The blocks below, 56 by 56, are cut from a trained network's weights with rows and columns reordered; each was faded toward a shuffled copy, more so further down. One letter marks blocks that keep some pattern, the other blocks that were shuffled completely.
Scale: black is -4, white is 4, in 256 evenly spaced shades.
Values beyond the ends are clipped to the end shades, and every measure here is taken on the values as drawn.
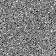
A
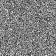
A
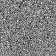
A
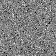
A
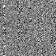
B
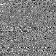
B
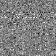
B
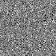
B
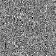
B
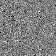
B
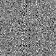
B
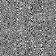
B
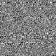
B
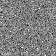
A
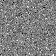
A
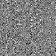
B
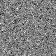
A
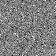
A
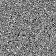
A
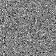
A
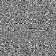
B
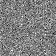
A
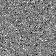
A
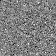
A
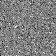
A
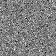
A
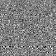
B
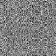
B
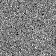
A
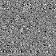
B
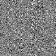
B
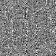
B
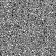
A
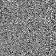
B
